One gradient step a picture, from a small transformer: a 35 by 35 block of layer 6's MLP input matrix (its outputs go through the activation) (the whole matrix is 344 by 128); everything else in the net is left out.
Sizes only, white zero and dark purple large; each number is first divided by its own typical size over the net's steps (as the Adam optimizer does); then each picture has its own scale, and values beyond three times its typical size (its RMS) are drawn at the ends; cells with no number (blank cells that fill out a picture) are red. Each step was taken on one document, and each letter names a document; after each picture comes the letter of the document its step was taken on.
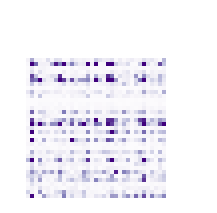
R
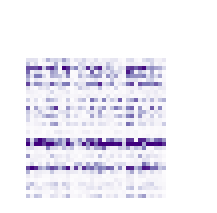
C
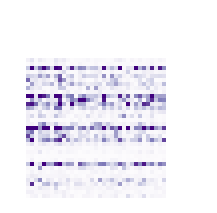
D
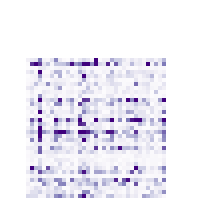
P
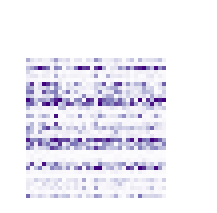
D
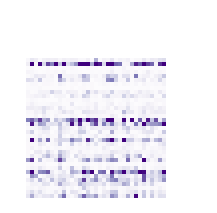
R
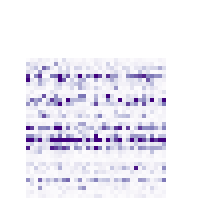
D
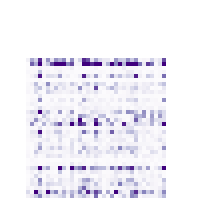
P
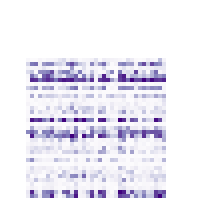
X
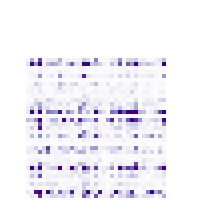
P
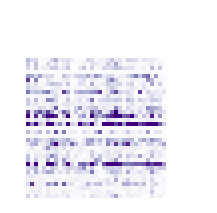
C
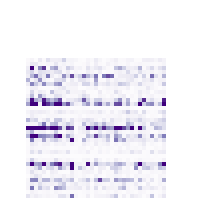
D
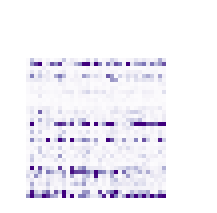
R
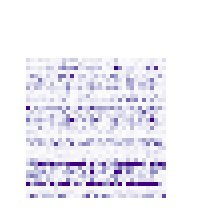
C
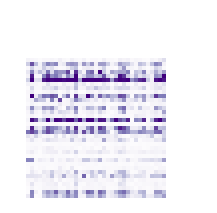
X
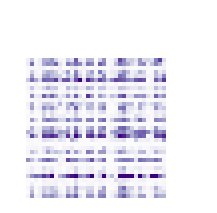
X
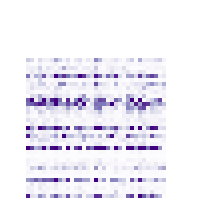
D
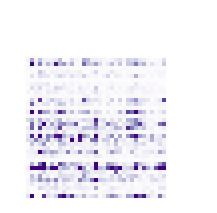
P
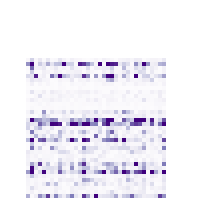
R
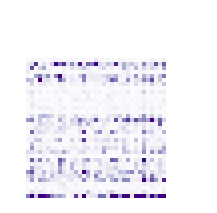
R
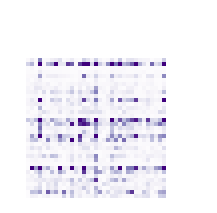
P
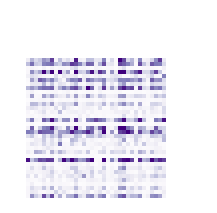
X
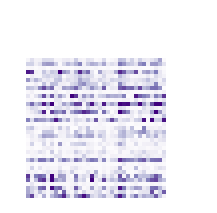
X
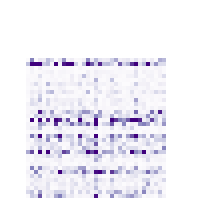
P
